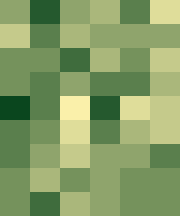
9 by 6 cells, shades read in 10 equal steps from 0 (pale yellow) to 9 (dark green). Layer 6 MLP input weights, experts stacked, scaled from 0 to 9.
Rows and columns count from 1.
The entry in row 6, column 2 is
5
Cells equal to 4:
11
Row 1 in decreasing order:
8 6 4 4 3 1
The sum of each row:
26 23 27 30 26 23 26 27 29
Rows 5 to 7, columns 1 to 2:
9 6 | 6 5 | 6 4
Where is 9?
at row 5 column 1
